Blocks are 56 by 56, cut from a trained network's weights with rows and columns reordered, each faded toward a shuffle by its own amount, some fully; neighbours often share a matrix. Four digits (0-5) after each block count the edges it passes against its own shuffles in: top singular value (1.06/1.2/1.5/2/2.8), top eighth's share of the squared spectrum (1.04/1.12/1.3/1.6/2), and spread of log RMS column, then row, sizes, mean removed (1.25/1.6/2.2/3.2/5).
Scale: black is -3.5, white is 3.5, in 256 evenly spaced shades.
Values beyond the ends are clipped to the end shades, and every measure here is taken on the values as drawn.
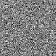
3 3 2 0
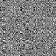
3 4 2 2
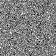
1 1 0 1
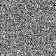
2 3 1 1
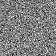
0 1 0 0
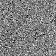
1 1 0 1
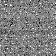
2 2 2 0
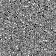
0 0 0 0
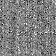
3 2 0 2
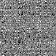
2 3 3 1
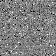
1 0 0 0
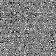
1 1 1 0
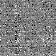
2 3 2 1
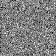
2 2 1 0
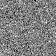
0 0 0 0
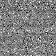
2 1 1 0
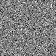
0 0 0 0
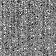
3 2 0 1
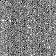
2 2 0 1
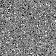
0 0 0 0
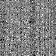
3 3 0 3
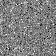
1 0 0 0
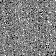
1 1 0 0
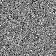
0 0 0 0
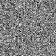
3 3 1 0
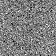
0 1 0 0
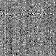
2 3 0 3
